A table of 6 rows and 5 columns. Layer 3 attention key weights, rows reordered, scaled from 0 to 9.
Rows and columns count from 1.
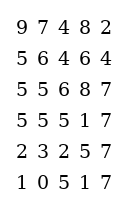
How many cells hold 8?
2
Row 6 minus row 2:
-4 -6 1 -5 3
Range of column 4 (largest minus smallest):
7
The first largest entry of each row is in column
1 2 4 5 5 5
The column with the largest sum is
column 5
